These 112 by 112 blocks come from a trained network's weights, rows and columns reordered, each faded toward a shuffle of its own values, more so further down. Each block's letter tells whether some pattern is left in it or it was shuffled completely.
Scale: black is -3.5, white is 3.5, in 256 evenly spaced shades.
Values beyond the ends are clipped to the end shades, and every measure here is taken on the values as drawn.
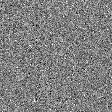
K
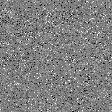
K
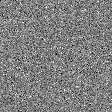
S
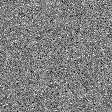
S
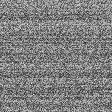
K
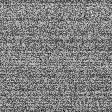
K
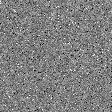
S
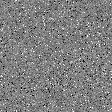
S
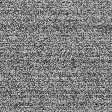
K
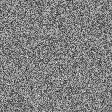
S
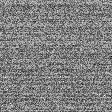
K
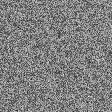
S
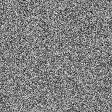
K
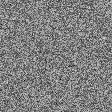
S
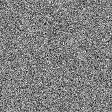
S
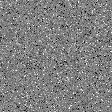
S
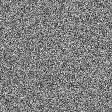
S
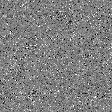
K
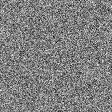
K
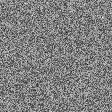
S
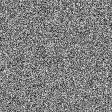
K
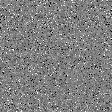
K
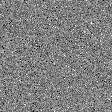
S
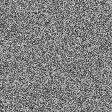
S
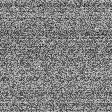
K
